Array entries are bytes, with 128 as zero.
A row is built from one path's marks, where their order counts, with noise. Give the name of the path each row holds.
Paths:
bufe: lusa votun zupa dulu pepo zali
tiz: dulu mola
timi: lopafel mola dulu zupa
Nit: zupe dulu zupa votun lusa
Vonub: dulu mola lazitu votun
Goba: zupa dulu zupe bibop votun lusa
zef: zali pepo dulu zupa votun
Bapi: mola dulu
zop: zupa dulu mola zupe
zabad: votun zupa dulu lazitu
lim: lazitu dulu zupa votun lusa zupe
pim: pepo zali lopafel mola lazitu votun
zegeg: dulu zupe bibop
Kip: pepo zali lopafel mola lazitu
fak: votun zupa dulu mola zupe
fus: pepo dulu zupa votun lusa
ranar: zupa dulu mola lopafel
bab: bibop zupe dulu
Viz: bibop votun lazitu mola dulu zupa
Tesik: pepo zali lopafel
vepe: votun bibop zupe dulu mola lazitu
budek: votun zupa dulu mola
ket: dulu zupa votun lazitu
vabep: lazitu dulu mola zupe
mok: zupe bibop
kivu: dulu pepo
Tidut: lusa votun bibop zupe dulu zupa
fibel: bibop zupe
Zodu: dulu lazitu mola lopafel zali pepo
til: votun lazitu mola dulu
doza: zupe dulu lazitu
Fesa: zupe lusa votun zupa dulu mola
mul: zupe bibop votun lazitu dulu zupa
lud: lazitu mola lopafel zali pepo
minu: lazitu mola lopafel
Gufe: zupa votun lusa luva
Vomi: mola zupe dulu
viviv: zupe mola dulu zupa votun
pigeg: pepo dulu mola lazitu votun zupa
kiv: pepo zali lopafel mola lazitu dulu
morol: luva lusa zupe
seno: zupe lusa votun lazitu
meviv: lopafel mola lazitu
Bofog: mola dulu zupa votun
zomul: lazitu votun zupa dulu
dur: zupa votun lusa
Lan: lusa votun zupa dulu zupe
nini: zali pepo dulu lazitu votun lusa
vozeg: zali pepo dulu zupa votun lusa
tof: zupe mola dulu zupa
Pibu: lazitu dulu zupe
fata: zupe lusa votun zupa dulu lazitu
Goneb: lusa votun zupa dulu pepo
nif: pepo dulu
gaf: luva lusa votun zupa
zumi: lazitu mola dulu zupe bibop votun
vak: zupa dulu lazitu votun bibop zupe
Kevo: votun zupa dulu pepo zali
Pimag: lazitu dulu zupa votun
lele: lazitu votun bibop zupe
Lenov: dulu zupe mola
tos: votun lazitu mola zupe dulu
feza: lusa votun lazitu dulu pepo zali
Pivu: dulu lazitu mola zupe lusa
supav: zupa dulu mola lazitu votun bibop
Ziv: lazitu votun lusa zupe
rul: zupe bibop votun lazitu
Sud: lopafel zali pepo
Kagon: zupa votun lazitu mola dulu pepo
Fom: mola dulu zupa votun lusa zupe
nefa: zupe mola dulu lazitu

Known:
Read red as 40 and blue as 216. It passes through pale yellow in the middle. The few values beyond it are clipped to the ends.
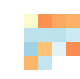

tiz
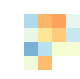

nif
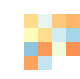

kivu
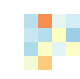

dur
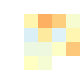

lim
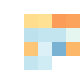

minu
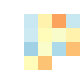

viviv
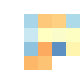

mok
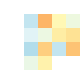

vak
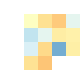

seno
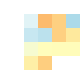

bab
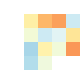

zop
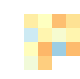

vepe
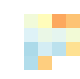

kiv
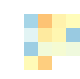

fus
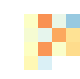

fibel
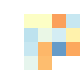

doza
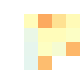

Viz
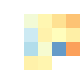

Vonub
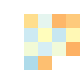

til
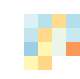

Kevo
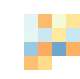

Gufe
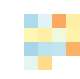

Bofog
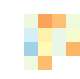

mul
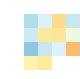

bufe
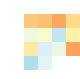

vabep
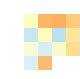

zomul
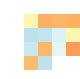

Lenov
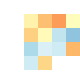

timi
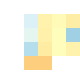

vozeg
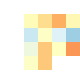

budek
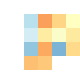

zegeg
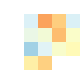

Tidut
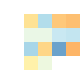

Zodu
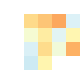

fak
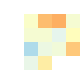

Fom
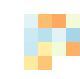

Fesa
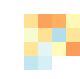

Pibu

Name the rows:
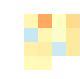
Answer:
lele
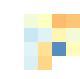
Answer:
Kip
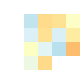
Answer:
Pimag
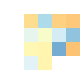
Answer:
lud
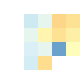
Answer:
pim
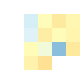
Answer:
zumi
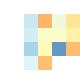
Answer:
supav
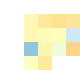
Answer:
Goneb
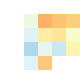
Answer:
pigeg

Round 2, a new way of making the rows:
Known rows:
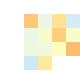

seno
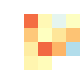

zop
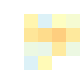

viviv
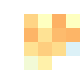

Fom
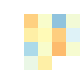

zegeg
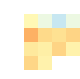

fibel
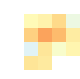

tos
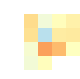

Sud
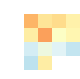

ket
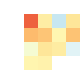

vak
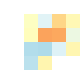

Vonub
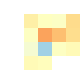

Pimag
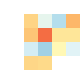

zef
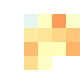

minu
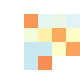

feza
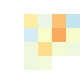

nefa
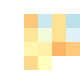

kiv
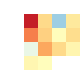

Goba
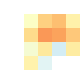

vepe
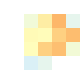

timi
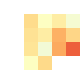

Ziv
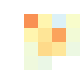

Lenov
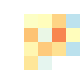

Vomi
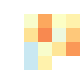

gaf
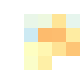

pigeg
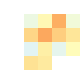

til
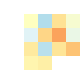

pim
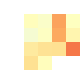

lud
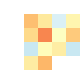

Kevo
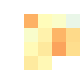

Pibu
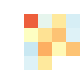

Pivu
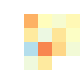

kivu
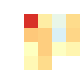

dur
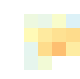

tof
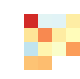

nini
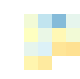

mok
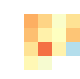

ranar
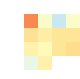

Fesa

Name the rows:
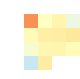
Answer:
fata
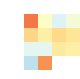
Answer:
bufe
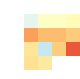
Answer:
lele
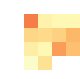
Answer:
lim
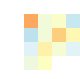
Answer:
doza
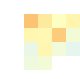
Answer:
tiz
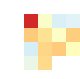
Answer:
Nit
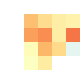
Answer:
fak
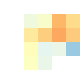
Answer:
Bofog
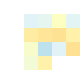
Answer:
rul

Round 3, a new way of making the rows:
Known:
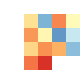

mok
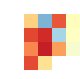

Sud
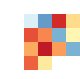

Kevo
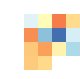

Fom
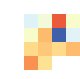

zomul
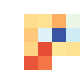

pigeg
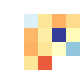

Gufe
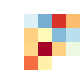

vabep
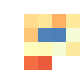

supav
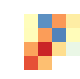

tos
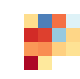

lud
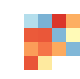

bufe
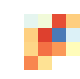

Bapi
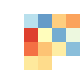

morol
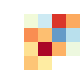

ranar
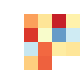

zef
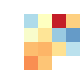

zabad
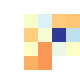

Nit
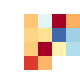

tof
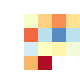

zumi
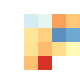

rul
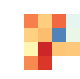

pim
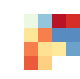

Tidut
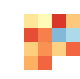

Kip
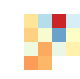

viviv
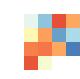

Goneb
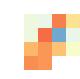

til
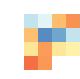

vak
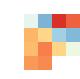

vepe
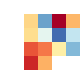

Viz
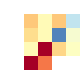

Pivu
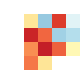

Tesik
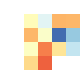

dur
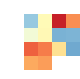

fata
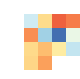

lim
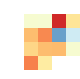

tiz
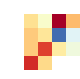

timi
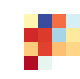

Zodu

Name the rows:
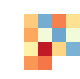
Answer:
zegeg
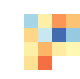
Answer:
ket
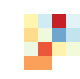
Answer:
Pimag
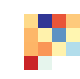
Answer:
Kagon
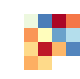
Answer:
fak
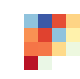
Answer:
feza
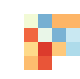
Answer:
fibel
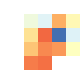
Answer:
bab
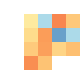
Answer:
minu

